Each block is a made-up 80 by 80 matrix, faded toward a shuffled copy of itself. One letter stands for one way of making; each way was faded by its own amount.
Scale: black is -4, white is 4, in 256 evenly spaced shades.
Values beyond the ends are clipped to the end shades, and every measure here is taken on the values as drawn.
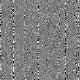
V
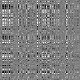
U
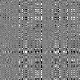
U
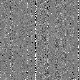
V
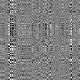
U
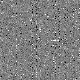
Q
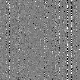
V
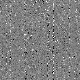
Q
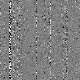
V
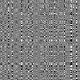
U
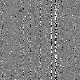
V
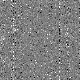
Q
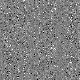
Q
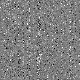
Q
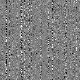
V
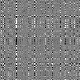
U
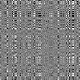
U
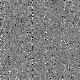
Q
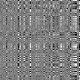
U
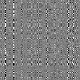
U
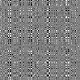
U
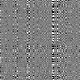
U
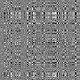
U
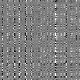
U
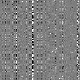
U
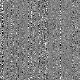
V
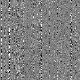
V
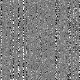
V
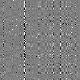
U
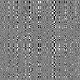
U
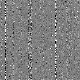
V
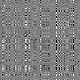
U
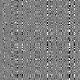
U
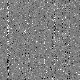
Q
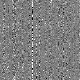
V
